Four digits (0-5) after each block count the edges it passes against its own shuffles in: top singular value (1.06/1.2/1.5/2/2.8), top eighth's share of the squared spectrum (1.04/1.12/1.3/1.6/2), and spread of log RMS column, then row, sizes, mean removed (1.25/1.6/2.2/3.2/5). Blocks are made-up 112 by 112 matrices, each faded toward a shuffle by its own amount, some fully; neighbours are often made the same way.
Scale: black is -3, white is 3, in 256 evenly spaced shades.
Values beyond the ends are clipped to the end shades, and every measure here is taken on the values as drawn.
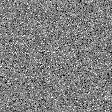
0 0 0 1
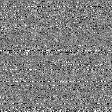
2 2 0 4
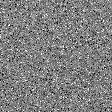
0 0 0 0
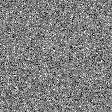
0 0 0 1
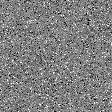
0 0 0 0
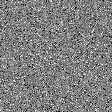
0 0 0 0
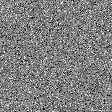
0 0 0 0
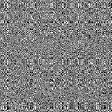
5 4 3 3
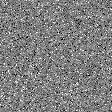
0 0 0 0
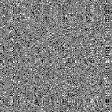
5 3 3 2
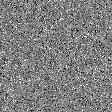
1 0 0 0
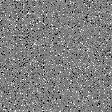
3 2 1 0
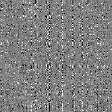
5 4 3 2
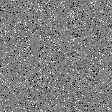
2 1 1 0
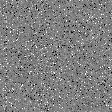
2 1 1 0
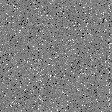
2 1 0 0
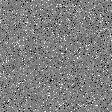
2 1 0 0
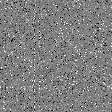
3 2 1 0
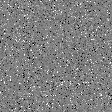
1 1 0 0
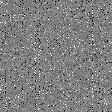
3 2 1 0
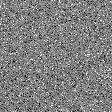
0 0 0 0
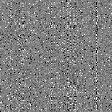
4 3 3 2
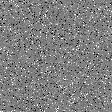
0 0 0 0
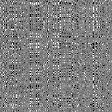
5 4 4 3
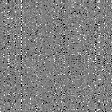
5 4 3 2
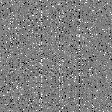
4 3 2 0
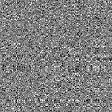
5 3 2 2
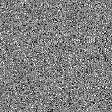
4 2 1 1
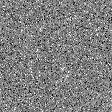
1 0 0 0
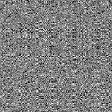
5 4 3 3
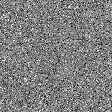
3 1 0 0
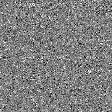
3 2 1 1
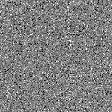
4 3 1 1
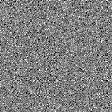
4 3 2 2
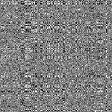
5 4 3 3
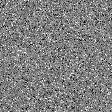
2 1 0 0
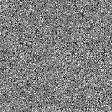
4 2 1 1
